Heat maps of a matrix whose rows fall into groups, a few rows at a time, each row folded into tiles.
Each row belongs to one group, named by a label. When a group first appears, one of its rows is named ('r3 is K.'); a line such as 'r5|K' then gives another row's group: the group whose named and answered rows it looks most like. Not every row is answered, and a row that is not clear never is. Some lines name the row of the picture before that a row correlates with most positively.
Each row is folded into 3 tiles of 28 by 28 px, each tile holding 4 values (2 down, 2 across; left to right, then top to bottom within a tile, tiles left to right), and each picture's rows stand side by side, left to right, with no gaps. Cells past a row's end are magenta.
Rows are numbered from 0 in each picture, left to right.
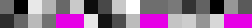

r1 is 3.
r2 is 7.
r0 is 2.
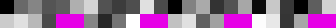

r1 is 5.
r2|7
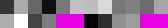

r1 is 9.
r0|7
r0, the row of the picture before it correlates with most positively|3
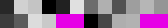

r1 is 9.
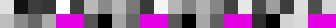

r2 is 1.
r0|5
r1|1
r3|9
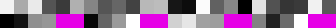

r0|1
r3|5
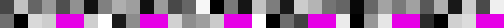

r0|9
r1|7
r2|7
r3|5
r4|3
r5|9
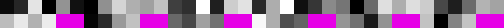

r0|7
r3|7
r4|3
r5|5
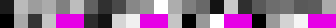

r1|9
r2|5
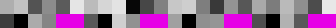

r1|1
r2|5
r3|1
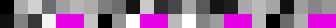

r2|7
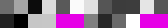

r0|9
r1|5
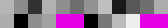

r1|9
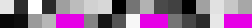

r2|3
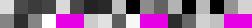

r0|5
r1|7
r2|2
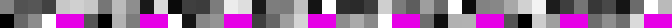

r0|9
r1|1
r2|3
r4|3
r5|1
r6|1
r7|3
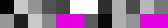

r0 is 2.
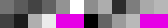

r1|9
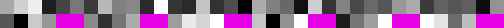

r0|1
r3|5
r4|9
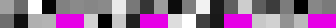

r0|1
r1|1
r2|7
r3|7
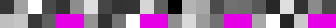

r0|7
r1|5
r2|7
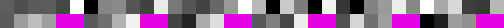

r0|2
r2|9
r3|2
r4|3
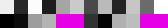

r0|1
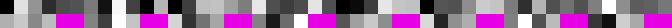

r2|3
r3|5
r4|3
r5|3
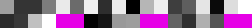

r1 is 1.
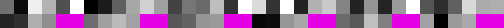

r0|2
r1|3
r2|2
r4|2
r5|3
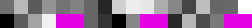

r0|9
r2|2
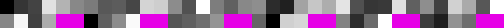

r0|3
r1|9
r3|9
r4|5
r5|2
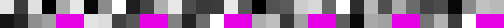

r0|1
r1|7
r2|5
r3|3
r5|3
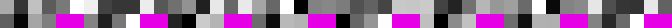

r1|5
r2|9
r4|9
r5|5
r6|1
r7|5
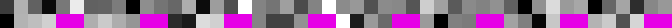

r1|7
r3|2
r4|5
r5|5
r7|7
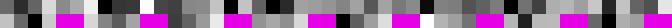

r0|3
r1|5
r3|3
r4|9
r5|7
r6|3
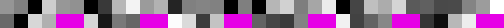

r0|9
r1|3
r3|2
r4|3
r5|9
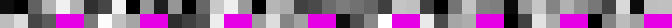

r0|3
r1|7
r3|7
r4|9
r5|3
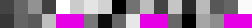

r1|5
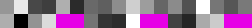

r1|3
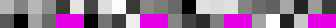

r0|1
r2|3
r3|7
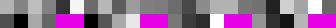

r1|9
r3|3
